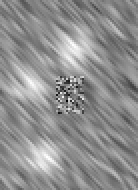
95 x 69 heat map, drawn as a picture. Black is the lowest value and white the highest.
No row or column stands out. There are three bumps. The centre is the roughest part. Neither half mirrors the other. In the centre lies a patch that is rougher than the rest.
